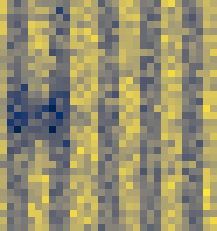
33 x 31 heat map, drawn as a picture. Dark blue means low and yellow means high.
The middle left is the ninth with the lowest average. One dip sinks in the middle left. Stripes running up and down repeat 5 times from left to right. On average the colour sits 60% of the way up the scale.
